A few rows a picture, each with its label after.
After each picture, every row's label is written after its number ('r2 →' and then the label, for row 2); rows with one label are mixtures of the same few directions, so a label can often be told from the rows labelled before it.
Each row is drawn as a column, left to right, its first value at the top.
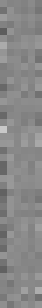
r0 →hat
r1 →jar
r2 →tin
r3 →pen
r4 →hat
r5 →pen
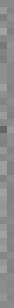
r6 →hat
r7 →hat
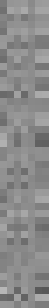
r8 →pen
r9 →tin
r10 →pen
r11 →tin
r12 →hat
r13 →pen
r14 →pen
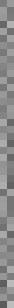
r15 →jar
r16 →jar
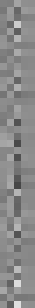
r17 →pen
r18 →jar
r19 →jar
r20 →tin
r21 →tin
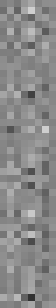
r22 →tin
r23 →hat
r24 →tin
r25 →tin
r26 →tin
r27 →jar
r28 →hat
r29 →jar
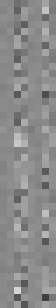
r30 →hat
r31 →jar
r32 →pen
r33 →jar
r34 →hat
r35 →jar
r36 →tin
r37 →pen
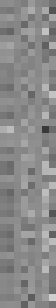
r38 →hat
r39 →hat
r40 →pen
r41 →jar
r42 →tin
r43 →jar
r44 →hat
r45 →tin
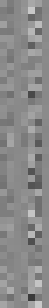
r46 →jar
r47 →pen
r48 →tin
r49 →pen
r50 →tin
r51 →jar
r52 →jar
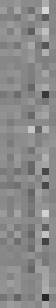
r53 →tin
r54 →jar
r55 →tin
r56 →hat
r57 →hat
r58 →hat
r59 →tin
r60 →pen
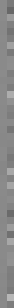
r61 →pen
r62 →tin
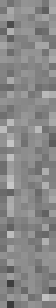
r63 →hat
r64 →jar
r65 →jar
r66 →pen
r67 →tin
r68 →hat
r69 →tin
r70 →pen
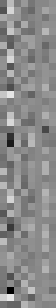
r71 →tin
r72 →pen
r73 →jar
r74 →jar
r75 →pen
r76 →pen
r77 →hat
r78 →pen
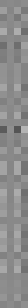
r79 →hat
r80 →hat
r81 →hat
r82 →hat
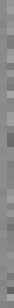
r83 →jar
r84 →pen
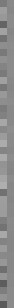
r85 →jar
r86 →hat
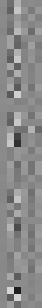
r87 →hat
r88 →pen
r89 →pen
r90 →hat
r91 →hat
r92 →hat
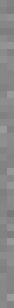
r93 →hat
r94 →tin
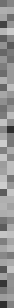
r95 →jar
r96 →hat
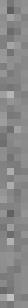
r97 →pen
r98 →tin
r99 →hat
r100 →tin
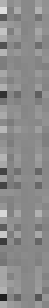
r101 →tin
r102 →jar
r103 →tin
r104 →hat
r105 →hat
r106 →tin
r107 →pen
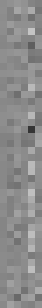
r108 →pen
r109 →jar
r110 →tin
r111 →pen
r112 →hat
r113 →pen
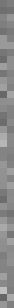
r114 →pen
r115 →tin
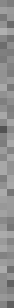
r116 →hat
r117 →jar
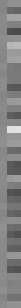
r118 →pen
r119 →hat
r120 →hat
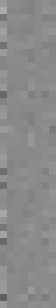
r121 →tin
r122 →hat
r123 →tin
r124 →tin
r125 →pen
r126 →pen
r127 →tin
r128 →hat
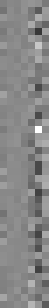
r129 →tin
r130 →jar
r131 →pen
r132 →pen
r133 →jar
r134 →hat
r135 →jar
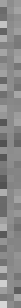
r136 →jar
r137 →tin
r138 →pen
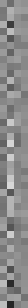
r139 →jar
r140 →jar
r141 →pen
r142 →tin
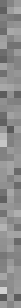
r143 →pen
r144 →hat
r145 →tin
